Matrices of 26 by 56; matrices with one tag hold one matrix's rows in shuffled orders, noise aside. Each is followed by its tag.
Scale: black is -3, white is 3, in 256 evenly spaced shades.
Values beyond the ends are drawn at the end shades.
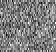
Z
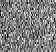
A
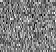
Z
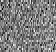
A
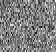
Z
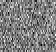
Z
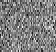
A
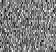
A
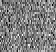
A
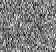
Z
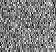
A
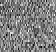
Z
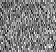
A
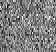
A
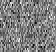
Z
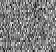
Z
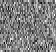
Z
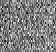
A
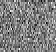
Z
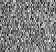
A
